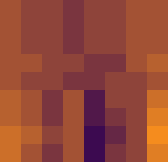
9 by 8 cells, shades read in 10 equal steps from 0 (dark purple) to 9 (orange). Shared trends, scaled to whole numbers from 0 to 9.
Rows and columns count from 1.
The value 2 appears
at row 8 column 6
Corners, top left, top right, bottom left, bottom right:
5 5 7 8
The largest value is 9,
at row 8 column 8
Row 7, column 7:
4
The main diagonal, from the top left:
5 4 4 4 3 4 4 9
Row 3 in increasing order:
3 4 4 4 4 5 5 5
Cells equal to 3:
12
